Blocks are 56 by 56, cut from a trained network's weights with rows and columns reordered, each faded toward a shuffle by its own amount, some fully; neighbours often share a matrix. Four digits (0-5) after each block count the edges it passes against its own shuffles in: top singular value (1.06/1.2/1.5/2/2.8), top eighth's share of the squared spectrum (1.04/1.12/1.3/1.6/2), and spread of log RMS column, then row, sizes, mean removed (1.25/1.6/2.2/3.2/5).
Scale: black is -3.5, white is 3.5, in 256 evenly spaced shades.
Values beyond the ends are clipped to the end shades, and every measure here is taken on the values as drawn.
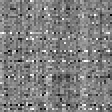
3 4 0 3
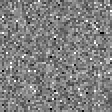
0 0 0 0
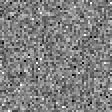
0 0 0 0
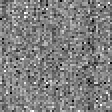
2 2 1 1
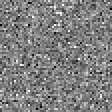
1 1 0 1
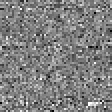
2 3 1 2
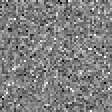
1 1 0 0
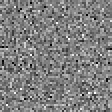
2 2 1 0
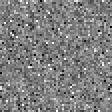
0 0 0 0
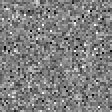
0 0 0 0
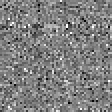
2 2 0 1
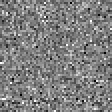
2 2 0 1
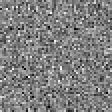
2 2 0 1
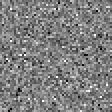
0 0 0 0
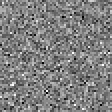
2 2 0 0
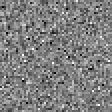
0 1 0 0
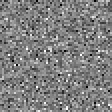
1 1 0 1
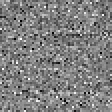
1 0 0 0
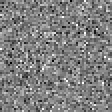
2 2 0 1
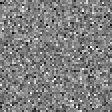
1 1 0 0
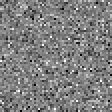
0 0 0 0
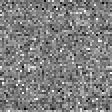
2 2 0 0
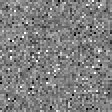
0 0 0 0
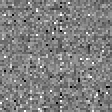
2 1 1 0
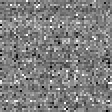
2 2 2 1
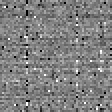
3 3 2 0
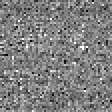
2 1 0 0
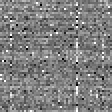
3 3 2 0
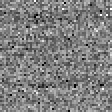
2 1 0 0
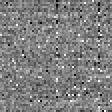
2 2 1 0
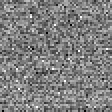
2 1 0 0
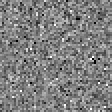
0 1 0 0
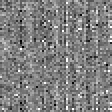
3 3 2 2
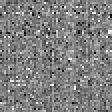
2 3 0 2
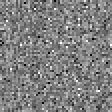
1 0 0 0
